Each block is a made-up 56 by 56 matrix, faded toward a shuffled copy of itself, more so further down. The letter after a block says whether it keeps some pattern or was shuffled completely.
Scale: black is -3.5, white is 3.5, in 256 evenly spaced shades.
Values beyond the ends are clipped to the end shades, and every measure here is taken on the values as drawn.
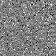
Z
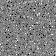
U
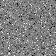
U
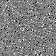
U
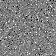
U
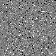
Z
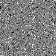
Z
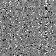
Z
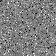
U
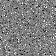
U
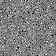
U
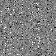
Z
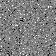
U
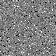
U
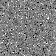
U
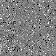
Z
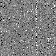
Z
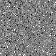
Z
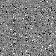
Z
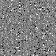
Z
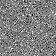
U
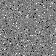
U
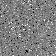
U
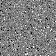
U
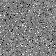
U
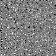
Z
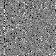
Z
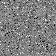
U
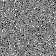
Z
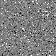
U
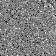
U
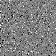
Z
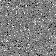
U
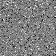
U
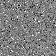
U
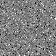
U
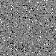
Z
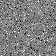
U
